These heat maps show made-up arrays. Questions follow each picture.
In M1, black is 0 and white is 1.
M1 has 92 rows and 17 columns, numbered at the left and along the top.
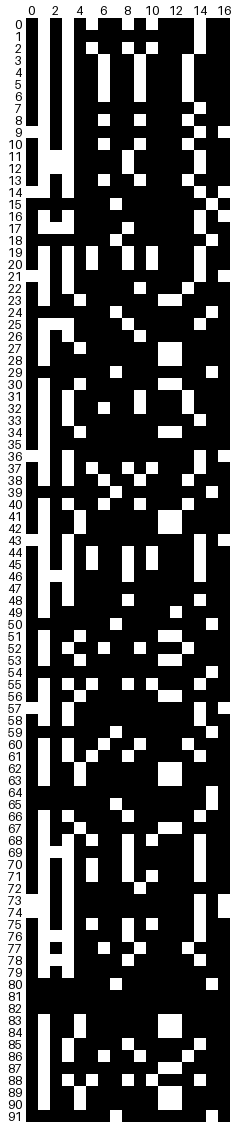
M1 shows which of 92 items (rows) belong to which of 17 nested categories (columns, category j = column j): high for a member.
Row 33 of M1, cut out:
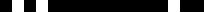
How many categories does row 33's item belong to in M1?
3
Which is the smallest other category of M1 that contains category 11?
12
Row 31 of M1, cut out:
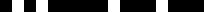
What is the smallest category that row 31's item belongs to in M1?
13
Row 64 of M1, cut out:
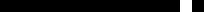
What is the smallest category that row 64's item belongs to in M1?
15
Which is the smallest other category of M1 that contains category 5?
8
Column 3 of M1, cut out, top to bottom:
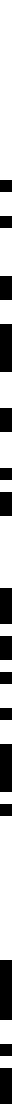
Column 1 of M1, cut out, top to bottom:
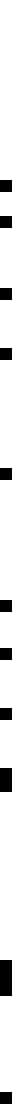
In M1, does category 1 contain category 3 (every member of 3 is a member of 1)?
yes
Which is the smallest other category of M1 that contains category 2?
8
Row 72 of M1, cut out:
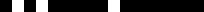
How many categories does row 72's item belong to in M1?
3
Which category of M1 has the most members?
1
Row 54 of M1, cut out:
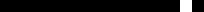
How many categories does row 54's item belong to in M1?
1
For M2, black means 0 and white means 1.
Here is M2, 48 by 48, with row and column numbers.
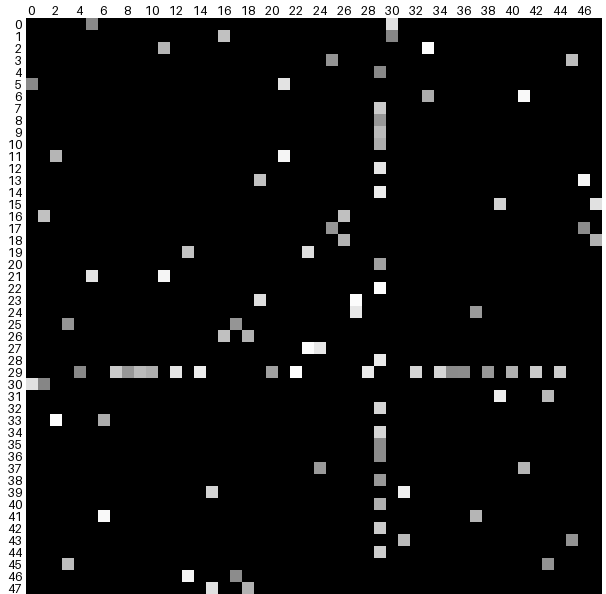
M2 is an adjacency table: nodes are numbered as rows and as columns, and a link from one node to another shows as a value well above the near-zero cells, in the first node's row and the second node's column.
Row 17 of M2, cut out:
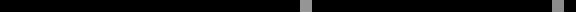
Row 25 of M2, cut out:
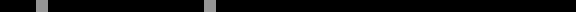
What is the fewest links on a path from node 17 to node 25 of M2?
1
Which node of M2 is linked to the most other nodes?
node 29
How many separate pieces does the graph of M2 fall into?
2
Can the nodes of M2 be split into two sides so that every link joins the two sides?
no
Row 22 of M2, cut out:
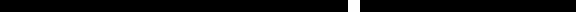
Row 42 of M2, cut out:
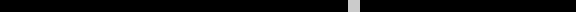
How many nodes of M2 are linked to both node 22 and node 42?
1
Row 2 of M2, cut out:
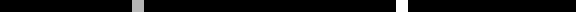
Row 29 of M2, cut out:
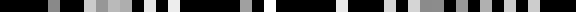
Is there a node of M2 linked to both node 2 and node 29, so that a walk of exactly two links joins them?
no
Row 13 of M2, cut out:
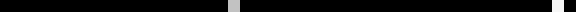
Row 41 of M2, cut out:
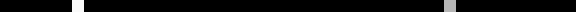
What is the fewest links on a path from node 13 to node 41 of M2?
6
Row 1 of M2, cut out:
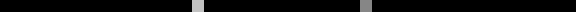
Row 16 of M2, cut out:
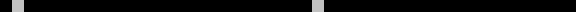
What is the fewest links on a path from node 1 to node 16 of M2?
1
